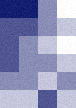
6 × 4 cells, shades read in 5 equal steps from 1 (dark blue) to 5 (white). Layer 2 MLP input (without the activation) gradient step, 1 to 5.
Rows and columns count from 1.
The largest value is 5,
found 2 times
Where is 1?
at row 1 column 1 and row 1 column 2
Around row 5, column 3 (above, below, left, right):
3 2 3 3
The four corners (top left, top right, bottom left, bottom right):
1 5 4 4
